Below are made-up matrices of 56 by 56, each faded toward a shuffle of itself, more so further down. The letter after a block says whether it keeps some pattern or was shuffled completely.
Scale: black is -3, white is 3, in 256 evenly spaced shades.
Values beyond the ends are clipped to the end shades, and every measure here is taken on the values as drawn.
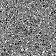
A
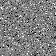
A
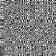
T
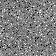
A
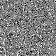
A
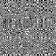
T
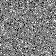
A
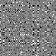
T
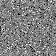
A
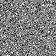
A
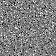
A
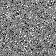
A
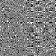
T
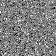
A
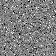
A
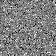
A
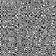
T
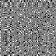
T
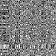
T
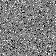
A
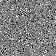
A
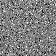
A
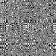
T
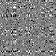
T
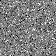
A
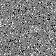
A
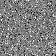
A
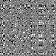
T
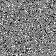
A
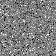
A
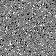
A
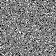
A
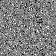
A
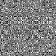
T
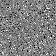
A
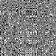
T
